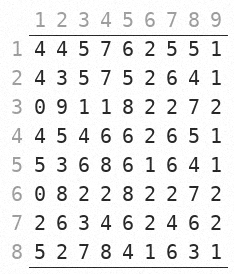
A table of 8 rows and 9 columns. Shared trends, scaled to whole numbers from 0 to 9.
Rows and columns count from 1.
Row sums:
39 37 32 39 40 33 35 37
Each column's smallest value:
0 2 1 1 4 1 2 3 1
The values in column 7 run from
2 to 6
